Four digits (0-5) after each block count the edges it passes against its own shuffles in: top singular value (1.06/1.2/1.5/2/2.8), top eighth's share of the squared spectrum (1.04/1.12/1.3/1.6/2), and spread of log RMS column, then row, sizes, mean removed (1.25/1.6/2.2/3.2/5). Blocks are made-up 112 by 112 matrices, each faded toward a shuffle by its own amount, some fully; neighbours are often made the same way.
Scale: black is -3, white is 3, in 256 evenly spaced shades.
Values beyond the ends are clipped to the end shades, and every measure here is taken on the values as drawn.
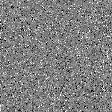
3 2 1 0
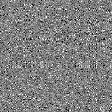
4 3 2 2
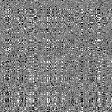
5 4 3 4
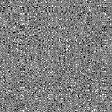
4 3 2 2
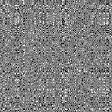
5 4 3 3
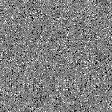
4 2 1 1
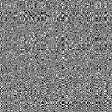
5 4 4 3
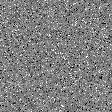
1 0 0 0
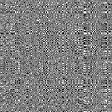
5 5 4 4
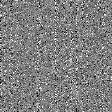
1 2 3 0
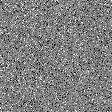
0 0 0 0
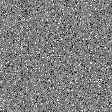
0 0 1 0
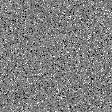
0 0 1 0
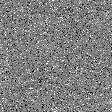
0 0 0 0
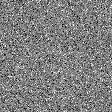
0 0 0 0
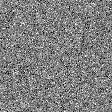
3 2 0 0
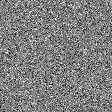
0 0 0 0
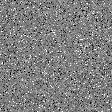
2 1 0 0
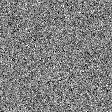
0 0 0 0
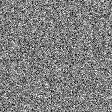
1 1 0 0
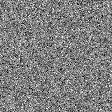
1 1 0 0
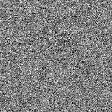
3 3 1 1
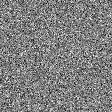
1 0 0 0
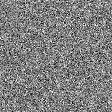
3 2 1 0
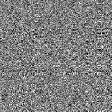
4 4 2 2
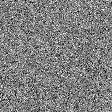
1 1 0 0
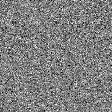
3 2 1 0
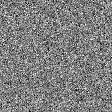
2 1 0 0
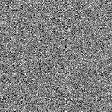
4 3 1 1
